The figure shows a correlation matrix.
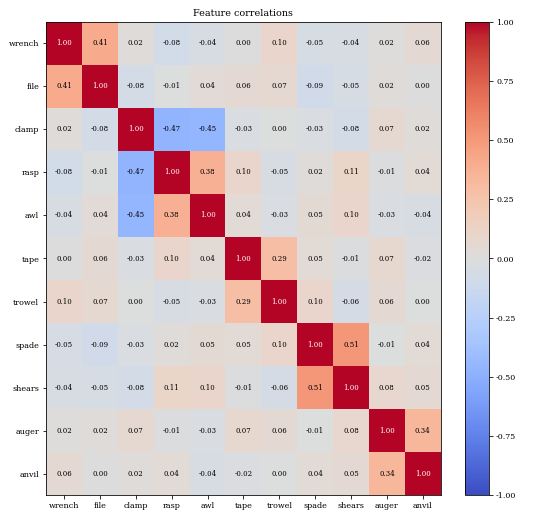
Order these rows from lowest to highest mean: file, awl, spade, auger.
awl, file, spade, auger
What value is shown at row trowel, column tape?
0.29
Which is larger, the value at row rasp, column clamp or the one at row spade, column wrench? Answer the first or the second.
the second
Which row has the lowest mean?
clamp
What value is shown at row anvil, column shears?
0.05
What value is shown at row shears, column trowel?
-0.06
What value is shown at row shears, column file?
-0.05
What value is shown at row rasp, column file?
-0.01
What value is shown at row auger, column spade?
-0.01
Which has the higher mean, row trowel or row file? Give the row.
trowel
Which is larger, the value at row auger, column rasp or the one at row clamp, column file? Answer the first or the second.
the first
